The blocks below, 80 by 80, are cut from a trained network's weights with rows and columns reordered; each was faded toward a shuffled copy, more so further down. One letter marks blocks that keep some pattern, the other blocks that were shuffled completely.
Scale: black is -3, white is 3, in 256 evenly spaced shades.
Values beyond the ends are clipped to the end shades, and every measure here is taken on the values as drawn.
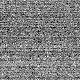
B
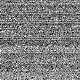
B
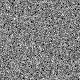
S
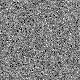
S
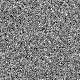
S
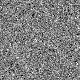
S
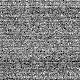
B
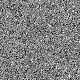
S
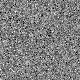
S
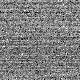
B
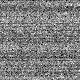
B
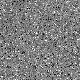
B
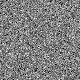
S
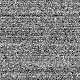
B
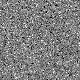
S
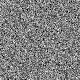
S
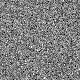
S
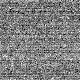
B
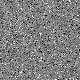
S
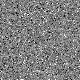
S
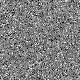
S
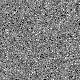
S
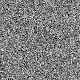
S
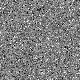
S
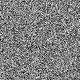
S
